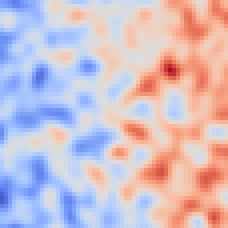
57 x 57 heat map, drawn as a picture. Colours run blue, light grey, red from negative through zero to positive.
Grain: blotchy. Average level on the scale: 50%. Ninth with the lowest average: bottom left. Slope: up to the right. Stripes: none.
